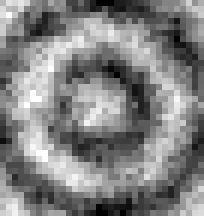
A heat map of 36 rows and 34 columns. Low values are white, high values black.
Rings spread out from the centre. On average the colour sits 50% of the way up the scale. The ninth with the lowest average is the middle left. The field is mottled with small blotches.
